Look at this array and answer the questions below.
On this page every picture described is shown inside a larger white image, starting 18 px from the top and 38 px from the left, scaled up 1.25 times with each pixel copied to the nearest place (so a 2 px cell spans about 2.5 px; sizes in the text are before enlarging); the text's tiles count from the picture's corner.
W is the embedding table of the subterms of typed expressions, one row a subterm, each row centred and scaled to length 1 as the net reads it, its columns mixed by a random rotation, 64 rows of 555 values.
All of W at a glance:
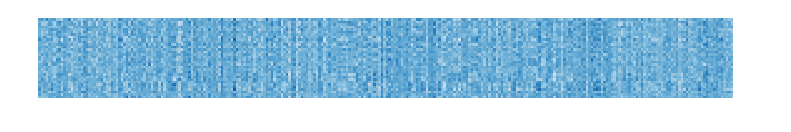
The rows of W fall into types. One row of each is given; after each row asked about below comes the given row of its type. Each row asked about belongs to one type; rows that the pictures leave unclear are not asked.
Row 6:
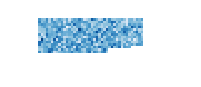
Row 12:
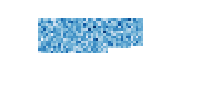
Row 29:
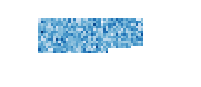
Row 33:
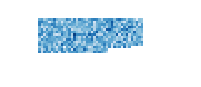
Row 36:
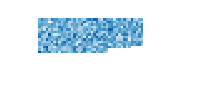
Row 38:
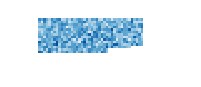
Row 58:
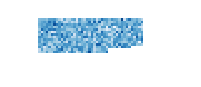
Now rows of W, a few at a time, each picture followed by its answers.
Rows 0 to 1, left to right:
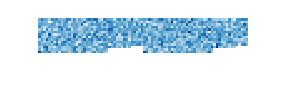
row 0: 36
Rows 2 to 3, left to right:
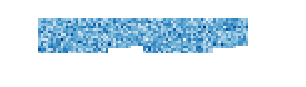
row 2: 29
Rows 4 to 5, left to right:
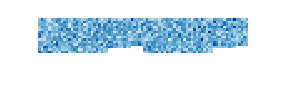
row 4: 36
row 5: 12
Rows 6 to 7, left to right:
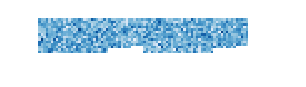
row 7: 58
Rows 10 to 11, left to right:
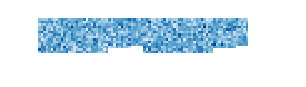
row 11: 38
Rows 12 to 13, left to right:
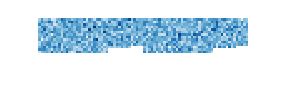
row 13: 33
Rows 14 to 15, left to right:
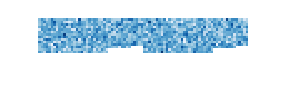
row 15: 38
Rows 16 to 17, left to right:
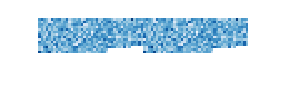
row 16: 36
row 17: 36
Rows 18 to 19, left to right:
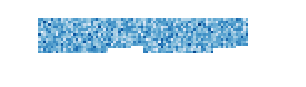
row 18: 38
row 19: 29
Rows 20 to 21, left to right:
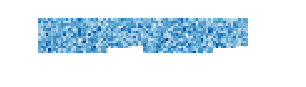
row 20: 38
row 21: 6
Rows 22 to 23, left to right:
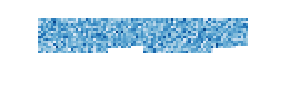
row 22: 58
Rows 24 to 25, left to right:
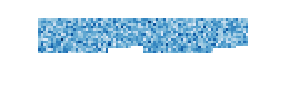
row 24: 29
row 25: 38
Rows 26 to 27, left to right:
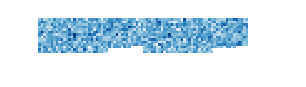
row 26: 33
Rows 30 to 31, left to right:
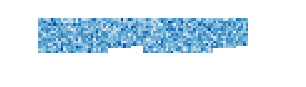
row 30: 58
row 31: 36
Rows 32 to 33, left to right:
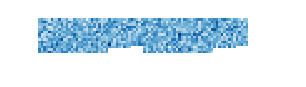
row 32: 29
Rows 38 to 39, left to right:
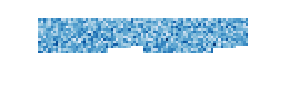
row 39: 29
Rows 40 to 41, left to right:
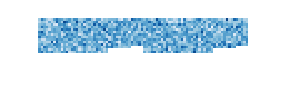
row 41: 58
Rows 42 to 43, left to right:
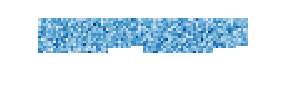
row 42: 29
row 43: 6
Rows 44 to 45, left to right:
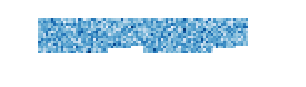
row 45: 6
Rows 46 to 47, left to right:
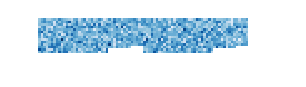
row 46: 29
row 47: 6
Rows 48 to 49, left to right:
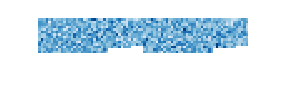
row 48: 6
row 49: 6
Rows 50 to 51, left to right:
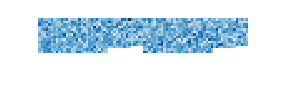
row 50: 12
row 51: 38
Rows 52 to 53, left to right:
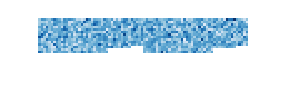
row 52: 36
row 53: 12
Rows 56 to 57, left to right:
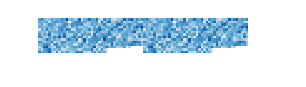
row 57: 36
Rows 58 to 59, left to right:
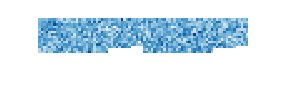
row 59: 38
